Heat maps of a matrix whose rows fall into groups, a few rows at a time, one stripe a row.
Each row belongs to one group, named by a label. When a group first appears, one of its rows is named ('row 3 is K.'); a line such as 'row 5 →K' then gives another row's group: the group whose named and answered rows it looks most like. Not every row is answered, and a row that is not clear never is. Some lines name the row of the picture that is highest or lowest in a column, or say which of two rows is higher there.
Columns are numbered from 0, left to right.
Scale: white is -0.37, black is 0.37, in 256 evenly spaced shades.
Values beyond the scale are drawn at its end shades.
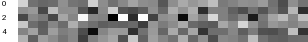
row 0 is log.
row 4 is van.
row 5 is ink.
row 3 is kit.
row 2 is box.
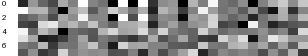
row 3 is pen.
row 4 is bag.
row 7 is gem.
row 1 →bag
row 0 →box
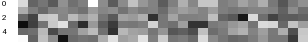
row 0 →log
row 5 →bag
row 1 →log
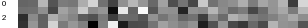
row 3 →van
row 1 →box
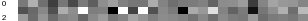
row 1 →box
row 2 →ink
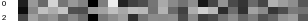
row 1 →pen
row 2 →van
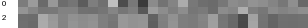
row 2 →pen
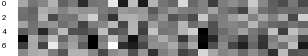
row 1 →pen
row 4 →gem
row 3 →ink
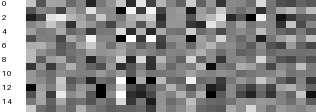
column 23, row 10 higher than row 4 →Yes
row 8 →ink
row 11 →ink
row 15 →kit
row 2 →pen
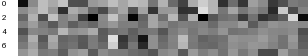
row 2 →van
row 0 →pen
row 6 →ink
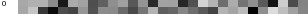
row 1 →kit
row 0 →bag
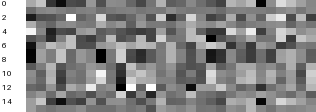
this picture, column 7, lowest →10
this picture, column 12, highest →13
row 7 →van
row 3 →log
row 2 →gem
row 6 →pen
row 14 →kit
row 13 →ink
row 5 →gem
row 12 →box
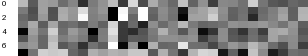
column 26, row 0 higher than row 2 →Yes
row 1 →box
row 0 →ink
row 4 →van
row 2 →box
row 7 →pen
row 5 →van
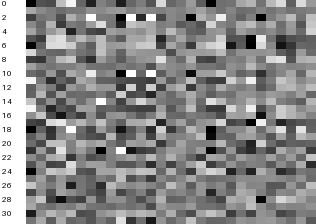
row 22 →bag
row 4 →bag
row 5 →pen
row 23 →gem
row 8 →gem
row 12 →box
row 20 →pen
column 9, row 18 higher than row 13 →Yes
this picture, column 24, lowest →8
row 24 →pen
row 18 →gem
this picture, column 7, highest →21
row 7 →log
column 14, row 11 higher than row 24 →Yes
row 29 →kit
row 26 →bag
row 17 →pen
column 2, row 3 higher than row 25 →No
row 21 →van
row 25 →ink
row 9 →kit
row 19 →gem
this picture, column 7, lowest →14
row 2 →box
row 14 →log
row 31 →ink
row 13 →ink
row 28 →kit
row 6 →pen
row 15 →kit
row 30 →pen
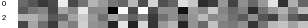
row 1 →box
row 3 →box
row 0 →gem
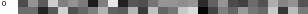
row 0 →van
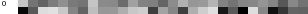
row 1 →pen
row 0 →log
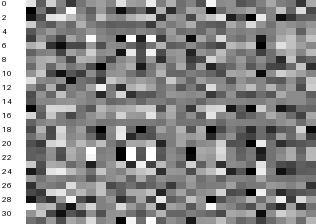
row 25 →ink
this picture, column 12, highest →1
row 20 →pen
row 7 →box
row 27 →pen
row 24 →pen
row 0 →bag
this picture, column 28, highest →18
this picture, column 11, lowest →23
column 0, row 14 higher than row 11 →Yes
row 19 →van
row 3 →kit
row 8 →bag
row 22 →box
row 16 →bag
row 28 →gem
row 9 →van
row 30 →kit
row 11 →bag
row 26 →gem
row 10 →kit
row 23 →ink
